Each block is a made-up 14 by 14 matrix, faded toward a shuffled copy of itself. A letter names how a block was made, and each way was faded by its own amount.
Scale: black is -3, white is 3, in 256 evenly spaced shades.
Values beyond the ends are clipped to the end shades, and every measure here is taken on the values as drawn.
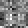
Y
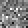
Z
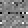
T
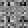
Y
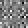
Y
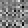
Y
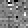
T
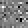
T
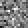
Z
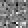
T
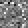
Z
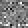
Z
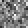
Z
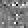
T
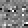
T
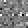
T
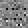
T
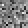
Z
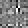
Y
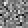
Z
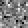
Z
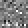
Z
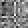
Y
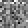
Z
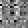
Y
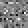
T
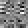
Y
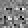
T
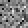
Z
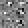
T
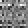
Y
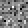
Z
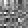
Y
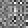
Y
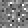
T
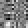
Y
